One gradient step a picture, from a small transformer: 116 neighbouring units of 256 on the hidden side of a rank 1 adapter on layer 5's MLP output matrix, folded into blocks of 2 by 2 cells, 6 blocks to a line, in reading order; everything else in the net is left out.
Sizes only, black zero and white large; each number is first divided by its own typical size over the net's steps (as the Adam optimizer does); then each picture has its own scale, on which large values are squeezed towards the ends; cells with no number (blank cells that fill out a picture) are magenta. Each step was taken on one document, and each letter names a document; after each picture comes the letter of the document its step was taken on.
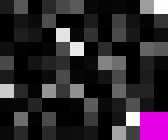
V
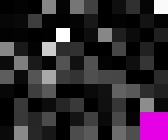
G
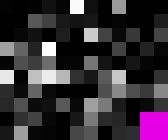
G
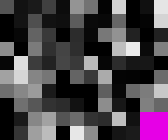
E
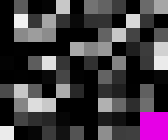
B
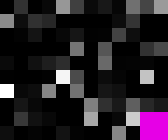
V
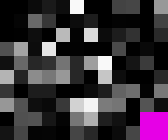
G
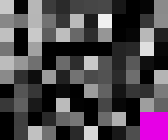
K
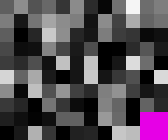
K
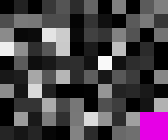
G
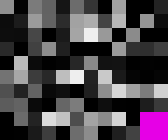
E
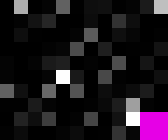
V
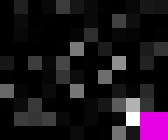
V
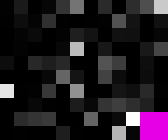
V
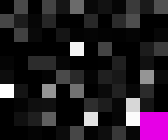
V
